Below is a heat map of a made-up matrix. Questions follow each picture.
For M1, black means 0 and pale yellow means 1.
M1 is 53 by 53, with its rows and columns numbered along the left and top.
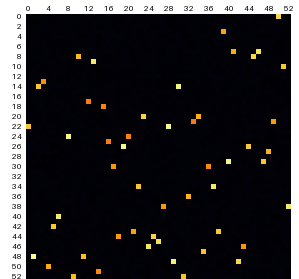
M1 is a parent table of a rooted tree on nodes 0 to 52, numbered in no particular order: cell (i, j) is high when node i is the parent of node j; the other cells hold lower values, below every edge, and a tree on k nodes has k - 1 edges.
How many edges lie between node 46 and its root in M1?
1
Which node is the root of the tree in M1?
7
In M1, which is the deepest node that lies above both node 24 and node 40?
46
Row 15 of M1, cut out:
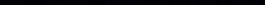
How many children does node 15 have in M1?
0
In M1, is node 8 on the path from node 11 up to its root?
no
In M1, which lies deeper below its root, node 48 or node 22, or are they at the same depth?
the same depth
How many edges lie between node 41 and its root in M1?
1
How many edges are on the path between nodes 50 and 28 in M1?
3
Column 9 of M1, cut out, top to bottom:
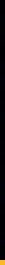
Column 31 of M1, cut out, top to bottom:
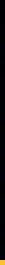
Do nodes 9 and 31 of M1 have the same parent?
yes
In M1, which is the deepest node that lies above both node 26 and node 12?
8
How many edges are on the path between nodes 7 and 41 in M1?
1
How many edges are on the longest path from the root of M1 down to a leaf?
9
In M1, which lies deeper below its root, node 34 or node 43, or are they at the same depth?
node 34
